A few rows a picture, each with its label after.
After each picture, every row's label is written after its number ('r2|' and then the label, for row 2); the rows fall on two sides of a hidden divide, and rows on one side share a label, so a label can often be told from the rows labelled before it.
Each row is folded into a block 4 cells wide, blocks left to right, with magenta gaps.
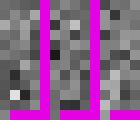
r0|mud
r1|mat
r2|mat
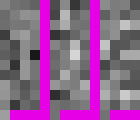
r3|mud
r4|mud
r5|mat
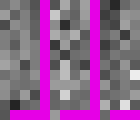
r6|mat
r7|mat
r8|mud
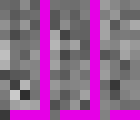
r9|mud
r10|mud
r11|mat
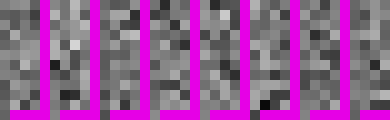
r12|mat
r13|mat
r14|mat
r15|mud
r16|mat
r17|mat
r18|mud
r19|mat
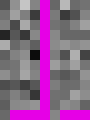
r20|mud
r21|mud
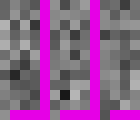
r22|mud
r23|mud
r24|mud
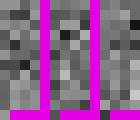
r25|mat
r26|mat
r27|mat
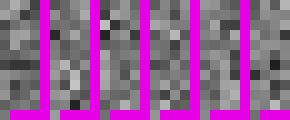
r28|mat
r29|mat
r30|mud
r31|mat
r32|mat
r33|mud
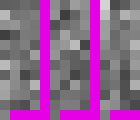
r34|mat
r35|mat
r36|mat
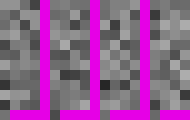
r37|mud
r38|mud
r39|mud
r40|mud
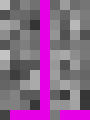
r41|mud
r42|mud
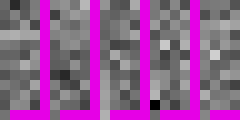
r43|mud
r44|mud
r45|mat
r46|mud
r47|mud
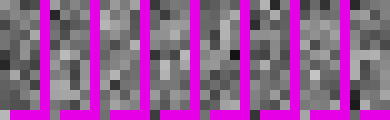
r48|mat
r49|mud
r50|mat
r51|mat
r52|mud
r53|mat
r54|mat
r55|mud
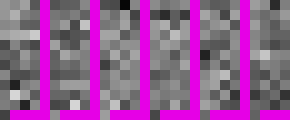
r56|mat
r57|mud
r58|mat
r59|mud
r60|mat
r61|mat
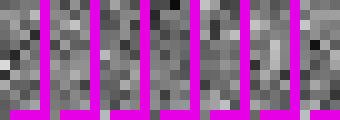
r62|mud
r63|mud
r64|mud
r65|mud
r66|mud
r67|mat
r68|mat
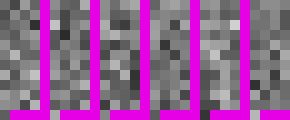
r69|mud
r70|mud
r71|mat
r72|mat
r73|mud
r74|mat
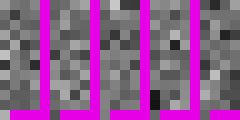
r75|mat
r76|mud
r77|mud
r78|mud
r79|mat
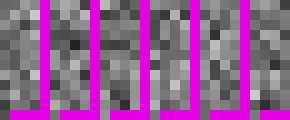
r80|mud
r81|mud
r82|mat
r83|mat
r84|mud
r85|mat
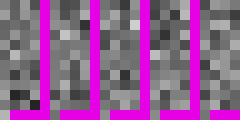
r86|mat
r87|mat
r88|mud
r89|mud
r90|mat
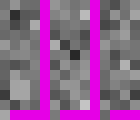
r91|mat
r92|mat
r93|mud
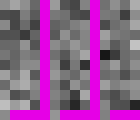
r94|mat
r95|mat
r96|mat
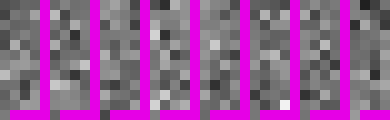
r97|mud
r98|mat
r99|mat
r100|mud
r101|mud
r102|mud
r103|mat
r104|mat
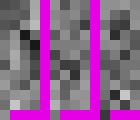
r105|mud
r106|mat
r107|mud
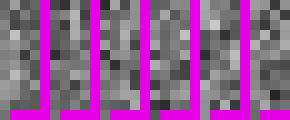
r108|mat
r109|mud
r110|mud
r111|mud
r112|mat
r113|mat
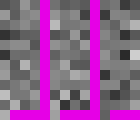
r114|mud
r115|mat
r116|mud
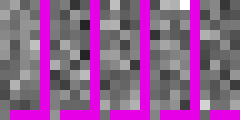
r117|mat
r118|mud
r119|mud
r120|mud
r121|mat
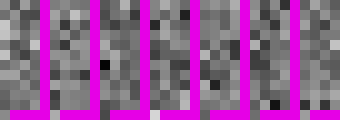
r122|mat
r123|mat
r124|mat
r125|mat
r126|mud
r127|mat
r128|mat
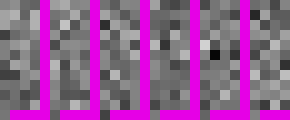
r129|mud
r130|mud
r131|mat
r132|mat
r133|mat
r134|mud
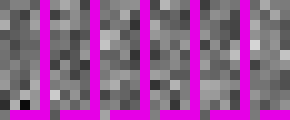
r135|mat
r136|mat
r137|mat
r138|mat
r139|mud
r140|mat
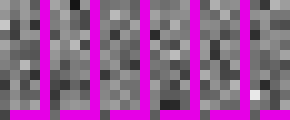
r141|mud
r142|mud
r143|mud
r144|mat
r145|mat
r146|mat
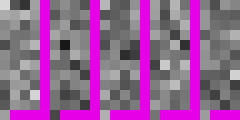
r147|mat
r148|mat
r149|mud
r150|mat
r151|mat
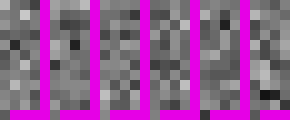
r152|mat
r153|mat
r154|mat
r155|mat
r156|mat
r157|mat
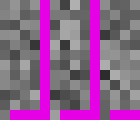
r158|mud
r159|mat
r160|mud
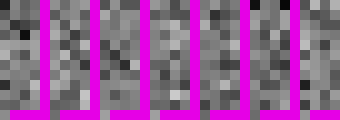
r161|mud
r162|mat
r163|mat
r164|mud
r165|mat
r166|mud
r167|mat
